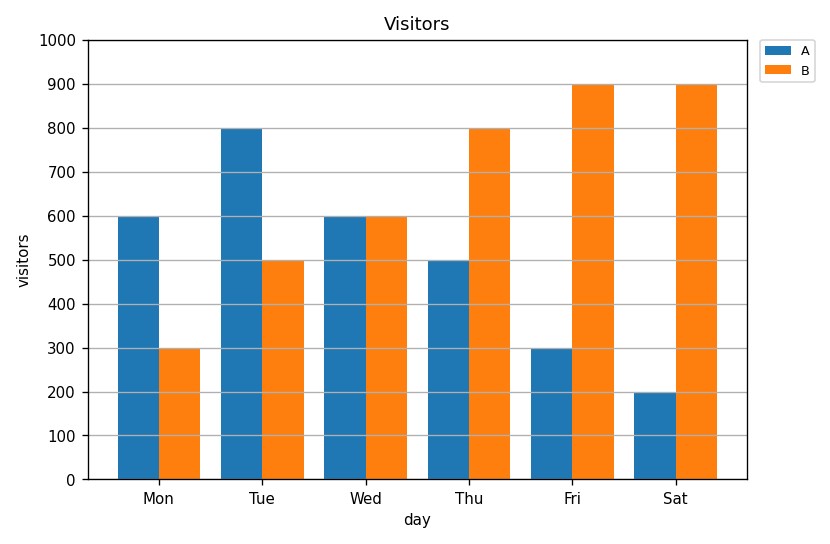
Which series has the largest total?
B
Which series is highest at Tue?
A
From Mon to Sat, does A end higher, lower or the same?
lower
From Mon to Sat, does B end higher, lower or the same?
higher
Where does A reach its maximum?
Tue
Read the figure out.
Title: Visitors
x-axis: day, ticks Mon Tue Wed Thu Fri Sat
y-axis: visitors, ticks 0 100 200 300 400 500 600 700 800 900 1000
Legend: A, B
Values:
A: 600 800 600 500 300 200
B: 300 500 600 800 900 900
